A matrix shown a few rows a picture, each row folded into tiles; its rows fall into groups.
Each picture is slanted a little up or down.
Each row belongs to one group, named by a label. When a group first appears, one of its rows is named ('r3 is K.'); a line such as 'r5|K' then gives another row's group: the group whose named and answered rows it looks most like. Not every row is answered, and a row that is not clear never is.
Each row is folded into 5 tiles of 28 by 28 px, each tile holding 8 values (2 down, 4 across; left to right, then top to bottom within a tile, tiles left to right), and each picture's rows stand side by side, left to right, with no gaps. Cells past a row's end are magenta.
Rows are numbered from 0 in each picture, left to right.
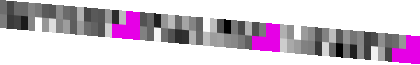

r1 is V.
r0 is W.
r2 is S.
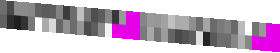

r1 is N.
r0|W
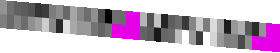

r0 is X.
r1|X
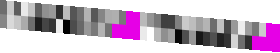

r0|N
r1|S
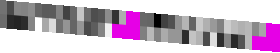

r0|W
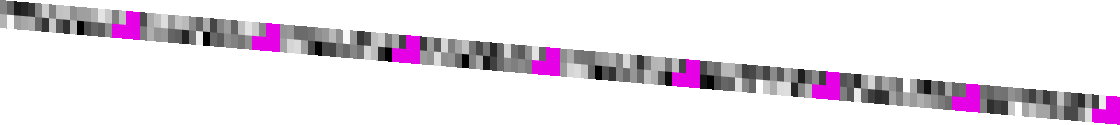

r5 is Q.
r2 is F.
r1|N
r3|N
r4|F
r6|V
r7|W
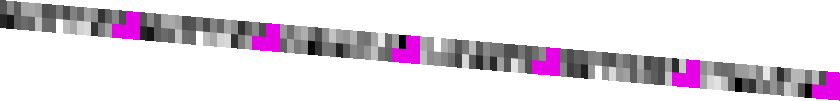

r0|Q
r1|Q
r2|F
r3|S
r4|W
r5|F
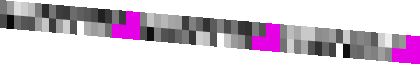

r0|Q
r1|Q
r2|N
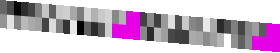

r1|V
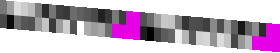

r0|Q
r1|Q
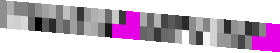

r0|F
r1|X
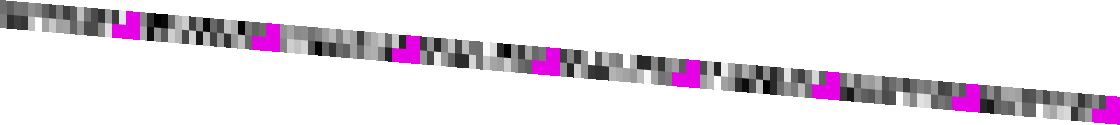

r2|F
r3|V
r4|V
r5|N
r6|Q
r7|Q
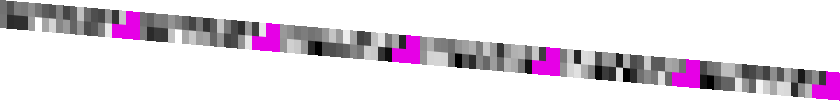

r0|W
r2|F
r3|F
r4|N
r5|Q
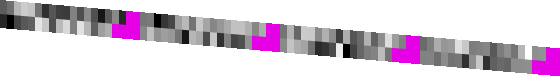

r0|Q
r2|N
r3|N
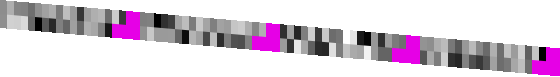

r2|V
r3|F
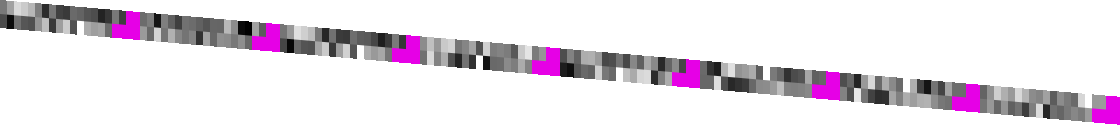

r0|Q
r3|N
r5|V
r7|N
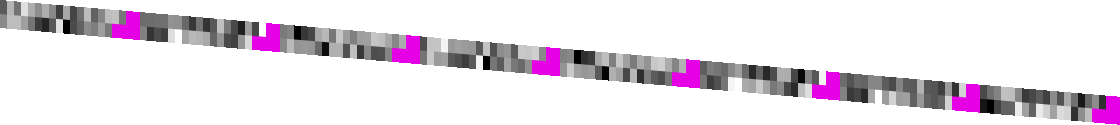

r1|W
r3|N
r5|W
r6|W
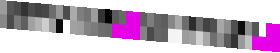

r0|X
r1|W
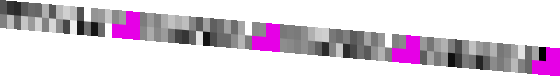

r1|N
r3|F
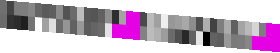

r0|W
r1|N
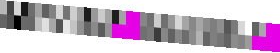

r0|X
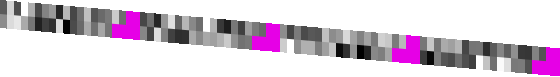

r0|N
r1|V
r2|S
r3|Q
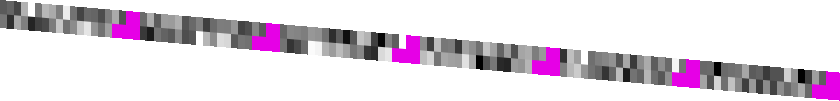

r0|V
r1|Q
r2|W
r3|S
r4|N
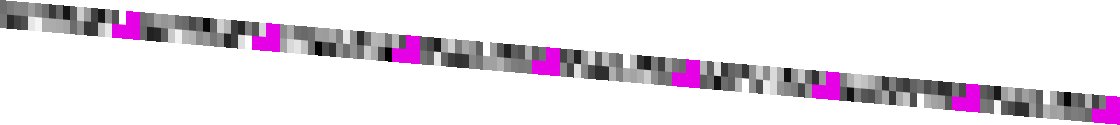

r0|W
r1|W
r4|V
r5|X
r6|Q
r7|V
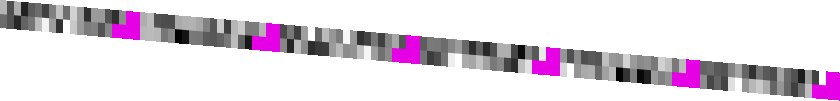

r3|W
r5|W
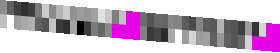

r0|S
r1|W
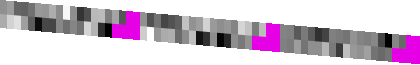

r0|F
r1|S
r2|X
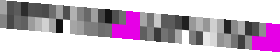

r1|X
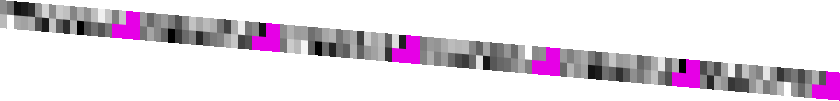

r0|S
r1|F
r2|F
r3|N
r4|F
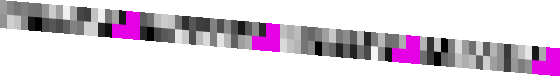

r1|Q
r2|S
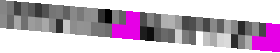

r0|X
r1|Q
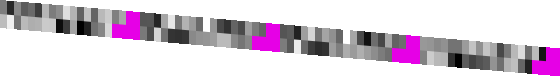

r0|S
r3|F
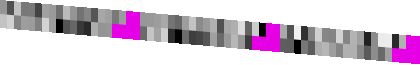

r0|S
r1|F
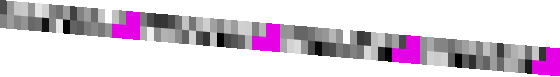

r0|N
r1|S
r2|F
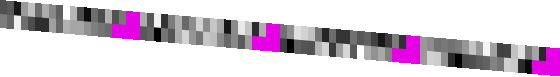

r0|V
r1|X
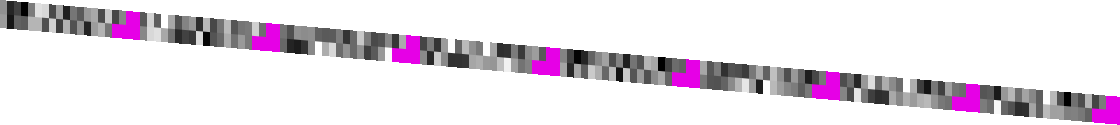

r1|N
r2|W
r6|V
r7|V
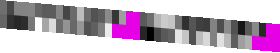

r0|W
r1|Q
